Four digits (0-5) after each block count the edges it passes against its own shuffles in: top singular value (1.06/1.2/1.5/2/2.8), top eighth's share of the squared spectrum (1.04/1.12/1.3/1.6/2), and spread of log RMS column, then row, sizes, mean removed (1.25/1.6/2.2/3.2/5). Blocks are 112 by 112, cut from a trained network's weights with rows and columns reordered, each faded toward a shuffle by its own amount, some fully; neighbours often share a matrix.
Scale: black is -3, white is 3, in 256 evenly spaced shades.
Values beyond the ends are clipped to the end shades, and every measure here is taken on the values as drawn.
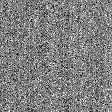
2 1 0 0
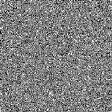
3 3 2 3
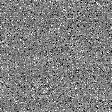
2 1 1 0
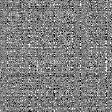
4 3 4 1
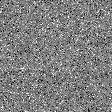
0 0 0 0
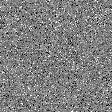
0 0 0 0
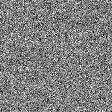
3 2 1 0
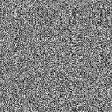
4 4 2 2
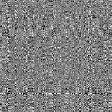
4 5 4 3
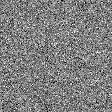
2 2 0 0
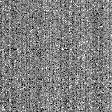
3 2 0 2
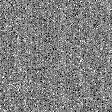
2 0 0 1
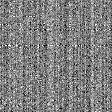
4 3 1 3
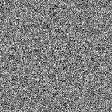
3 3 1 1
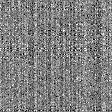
4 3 0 3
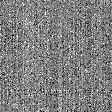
3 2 0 2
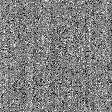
2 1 0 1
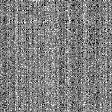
4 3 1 3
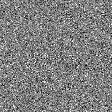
3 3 1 1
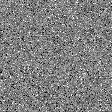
0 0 0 0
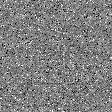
0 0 0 0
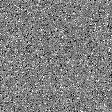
0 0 0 0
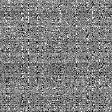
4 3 3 1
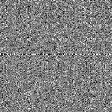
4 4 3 2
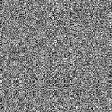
4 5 3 2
